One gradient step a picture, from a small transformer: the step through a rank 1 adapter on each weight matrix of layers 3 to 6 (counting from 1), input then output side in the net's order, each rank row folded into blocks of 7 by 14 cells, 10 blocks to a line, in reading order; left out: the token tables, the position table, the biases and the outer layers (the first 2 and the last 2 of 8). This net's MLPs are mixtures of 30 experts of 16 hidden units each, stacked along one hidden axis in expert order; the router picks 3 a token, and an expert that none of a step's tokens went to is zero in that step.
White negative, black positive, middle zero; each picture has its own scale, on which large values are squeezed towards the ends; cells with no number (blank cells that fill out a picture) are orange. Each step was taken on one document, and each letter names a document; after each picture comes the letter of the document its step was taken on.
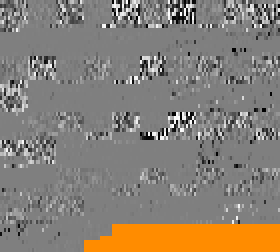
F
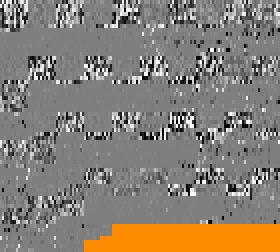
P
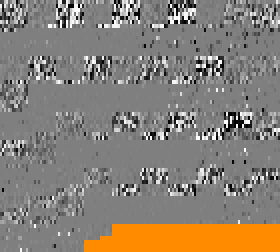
P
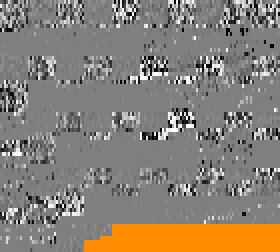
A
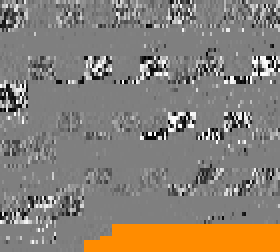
A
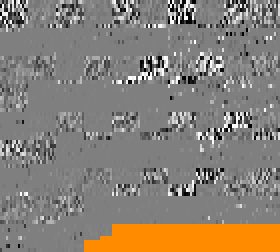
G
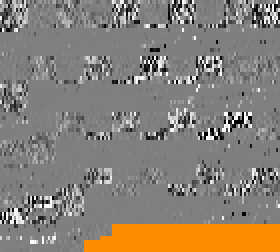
A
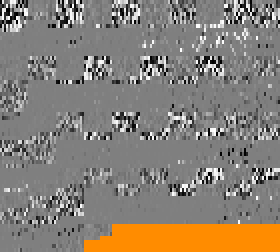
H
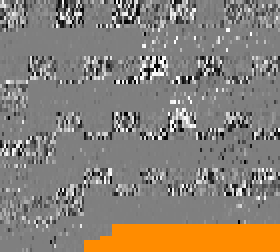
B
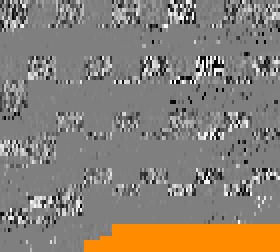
B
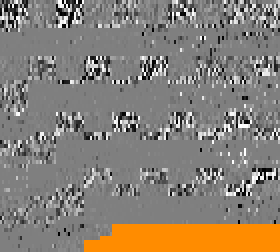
H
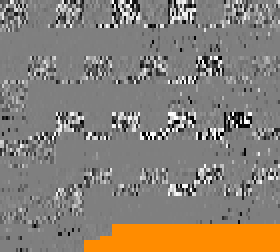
H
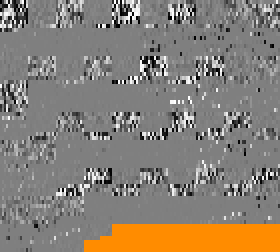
A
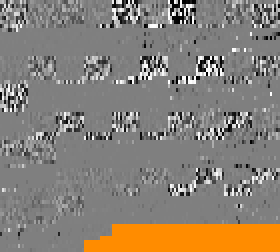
F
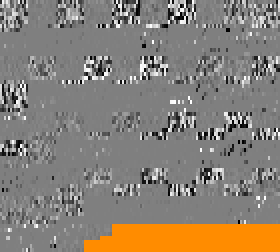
B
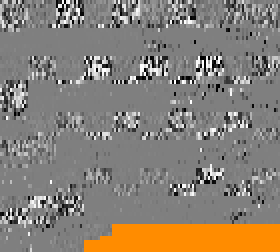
B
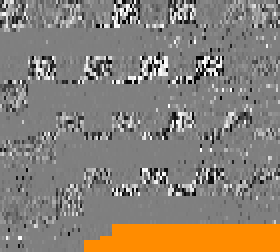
P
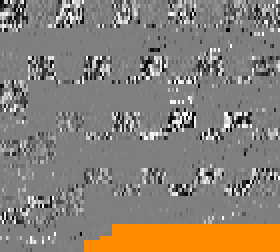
A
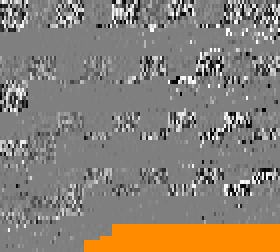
G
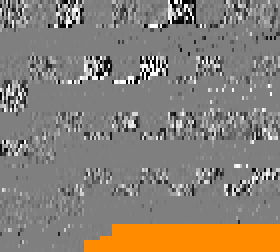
F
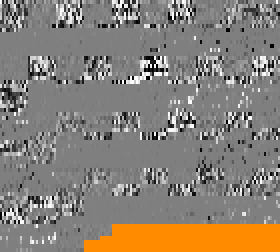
A
